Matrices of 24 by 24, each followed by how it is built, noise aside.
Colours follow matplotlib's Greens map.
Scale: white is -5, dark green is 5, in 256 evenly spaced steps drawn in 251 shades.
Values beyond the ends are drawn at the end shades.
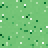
sparse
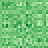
low rank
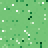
sparse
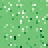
sparse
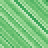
Toeplitz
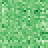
low rank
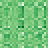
low rank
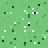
sparse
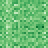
low rank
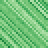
Toeplitz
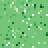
sparse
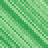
Toeplitz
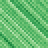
Toeplitz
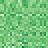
low rank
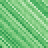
Toeplitz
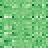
low rank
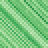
Toeplitz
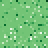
sparse
